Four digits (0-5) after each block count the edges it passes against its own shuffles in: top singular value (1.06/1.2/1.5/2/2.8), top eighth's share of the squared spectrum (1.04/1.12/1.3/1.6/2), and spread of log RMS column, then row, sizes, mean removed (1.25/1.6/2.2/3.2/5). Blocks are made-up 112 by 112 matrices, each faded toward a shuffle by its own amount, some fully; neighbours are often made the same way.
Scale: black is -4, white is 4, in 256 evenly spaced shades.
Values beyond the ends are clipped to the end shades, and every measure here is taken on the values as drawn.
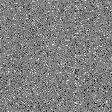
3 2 1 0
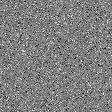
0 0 0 0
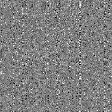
4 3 3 1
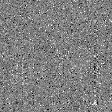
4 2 2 0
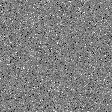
1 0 0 0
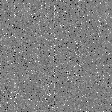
3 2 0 0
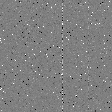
3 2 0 0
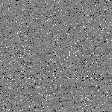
3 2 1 1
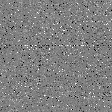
3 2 0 2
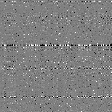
5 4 2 3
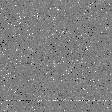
3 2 0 1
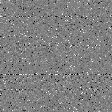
4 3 1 2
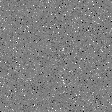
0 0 0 0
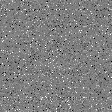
3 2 0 1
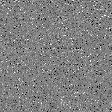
3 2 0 1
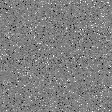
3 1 0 0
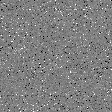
2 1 0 1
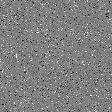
0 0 0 0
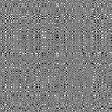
5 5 4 4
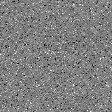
3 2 1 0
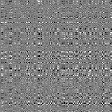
5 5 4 4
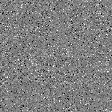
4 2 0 1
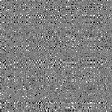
5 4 3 3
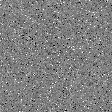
2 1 0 0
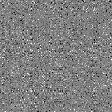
4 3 2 2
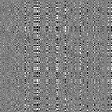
5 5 4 3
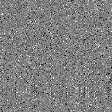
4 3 2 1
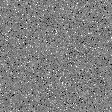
0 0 0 0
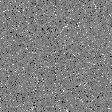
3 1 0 0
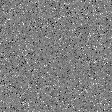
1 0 0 0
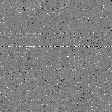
4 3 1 2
